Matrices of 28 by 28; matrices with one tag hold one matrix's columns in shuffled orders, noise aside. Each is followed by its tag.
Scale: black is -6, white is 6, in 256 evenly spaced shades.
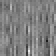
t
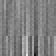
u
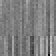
u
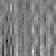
t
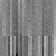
u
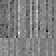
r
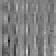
t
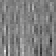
t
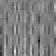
t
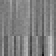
u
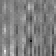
t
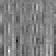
t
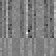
r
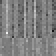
r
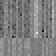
r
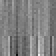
u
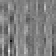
t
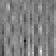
t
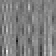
t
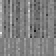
r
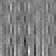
t
